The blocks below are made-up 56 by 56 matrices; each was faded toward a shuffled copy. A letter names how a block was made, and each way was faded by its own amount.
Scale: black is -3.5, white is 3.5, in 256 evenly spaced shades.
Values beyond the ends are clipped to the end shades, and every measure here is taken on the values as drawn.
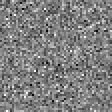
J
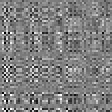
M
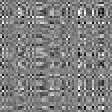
M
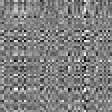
M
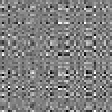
M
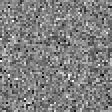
J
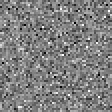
J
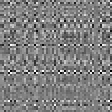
M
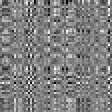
M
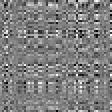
M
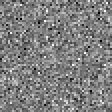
J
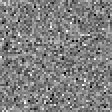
J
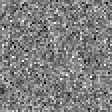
J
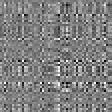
M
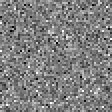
J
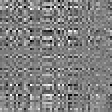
M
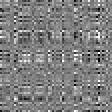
M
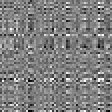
M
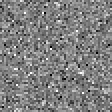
J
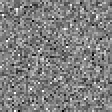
J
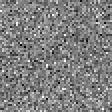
J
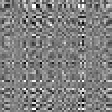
M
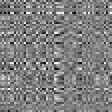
M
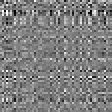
M
